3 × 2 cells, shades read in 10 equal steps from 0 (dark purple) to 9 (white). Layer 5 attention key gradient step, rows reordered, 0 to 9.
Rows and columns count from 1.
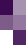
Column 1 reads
0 3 9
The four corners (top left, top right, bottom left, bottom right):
0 5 9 1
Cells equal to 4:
1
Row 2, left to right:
3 4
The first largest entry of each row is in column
2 2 1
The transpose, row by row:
0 3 9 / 5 4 1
